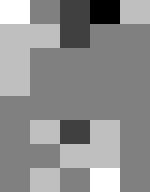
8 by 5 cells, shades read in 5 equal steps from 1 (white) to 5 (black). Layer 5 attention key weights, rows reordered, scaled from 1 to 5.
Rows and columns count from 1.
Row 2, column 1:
2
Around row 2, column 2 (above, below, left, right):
3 3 2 4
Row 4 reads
2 3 3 3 3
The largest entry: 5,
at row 1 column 4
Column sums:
19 21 26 22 23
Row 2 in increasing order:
2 2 3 3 4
